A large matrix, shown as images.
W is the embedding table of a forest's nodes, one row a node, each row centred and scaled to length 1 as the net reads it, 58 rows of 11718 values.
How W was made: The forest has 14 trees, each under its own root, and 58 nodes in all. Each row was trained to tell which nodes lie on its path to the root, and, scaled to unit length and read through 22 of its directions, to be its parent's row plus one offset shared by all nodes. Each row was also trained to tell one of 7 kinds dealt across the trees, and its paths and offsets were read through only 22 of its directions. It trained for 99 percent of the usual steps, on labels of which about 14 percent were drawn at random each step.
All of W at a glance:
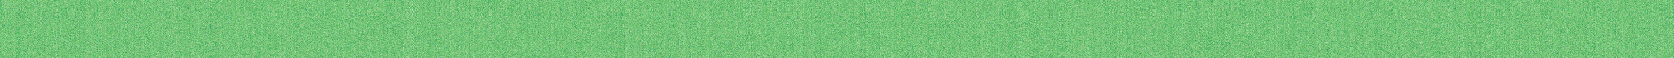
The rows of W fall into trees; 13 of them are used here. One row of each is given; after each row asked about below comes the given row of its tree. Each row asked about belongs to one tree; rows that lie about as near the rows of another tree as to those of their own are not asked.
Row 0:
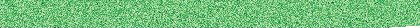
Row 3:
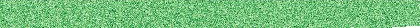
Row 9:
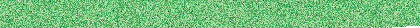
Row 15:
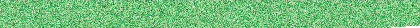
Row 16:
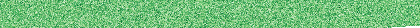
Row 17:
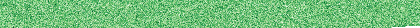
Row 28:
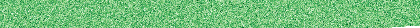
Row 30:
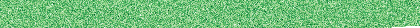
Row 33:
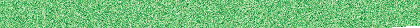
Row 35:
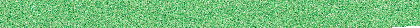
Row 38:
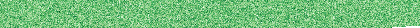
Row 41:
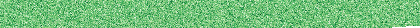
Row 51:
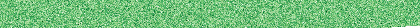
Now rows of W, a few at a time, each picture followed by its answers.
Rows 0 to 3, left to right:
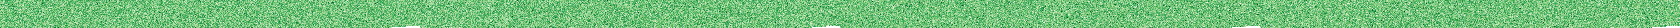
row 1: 16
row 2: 9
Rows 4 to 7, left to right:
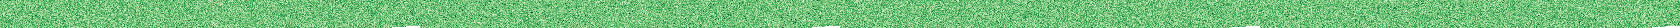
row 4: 9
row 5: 41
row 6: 0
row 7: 35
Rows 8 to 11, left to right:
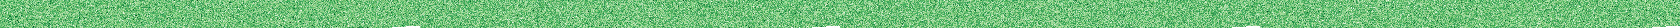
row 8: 35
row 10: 9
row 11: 3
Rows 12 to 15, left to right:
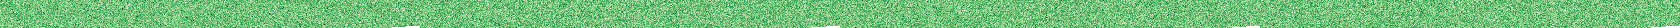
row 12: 17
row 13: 28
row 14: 3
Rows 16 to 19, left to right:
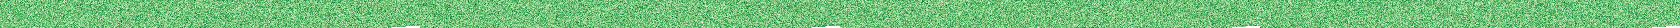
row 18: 3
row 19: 0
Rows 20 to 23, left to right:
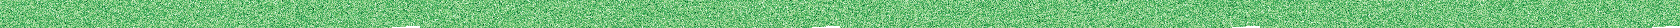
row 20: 51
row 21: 38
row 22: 28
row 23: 41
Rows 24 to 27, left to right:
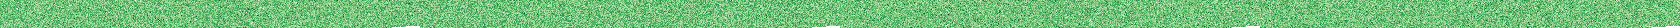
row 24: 38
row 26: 38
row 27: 17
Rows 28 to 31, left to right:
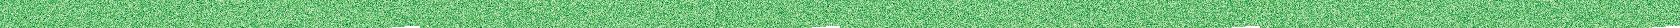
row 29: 51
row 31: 33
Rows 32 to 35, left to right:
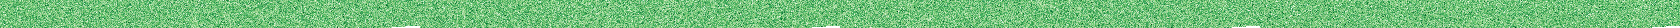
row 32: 51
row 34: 16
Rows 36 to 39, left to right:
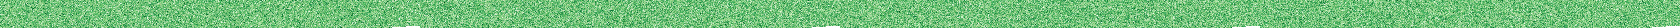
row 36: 3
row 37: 17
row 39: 15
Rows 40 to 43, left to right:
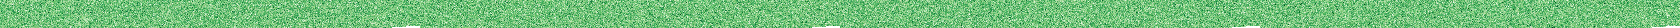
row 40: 16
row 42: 28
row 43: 28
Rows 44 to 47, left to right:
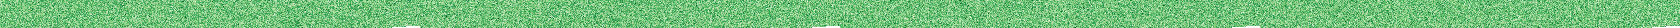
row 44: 0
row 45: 3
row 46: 9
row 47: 30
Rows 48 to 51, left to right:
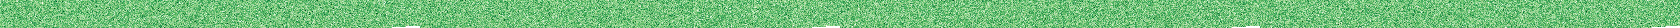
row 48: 17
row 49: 51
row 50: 38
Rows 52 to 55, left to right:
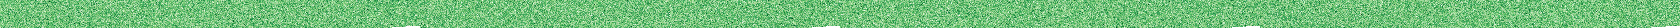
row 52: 28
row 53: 30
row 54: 9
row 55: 15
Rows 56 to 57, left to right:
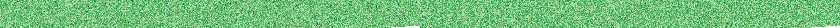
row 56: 17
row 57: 33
